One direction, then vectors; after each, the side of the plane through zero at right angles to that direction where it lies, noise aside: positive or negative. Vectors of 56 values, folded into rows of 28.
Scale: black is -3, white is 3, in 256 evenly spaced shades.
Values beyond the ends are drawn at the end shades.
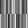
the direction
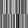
positive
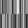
negative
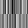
negative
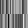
positive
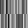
positive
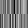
negative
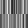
negative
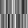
positive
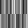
positive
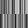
negative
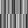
negative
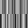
negative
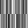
positive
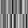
negative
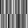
positive
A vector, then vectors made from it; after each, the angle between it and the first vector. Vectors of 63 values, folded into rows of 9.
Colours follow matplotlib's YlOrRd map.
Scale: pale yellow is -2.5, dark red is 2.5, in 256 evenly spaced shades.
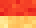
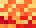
partly opposed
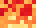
partly aligned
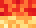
nearly parallel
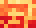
partly opposed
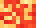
orthogonal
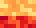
nearly opposite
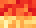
nearly parallel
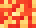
orthogonal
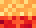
nearly opposite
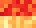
nearly parallel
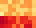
nearly opposite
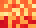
partly opposed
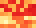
partly aligned
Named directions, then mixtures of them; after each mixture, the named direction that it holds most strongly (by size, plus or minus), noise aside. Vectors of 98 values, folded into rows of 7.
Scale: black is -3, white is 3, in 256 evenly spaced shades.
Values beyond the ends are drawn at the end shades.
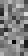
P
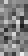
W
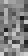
W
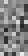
W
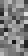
P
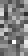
P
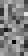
P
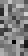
P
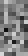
W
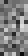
W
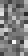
P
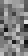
P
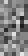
W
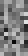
P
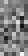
W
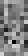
P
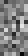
W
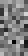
P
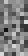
W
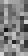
W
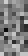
W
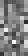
P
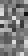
P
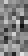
W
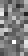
P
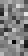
P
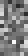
P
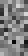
P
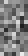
W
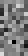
P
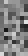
W
